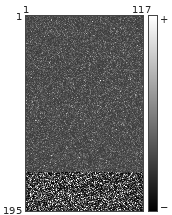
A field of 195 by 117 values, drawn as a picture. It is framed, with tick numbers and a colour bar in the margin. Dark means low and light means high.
A horizontal seam about 80% of the way down splits the table, and the top part is calmer. The values are skewed, with a long tail toward high values. The texture is fine-grained noise. Overall the values sit about 30% of the way up the scale.
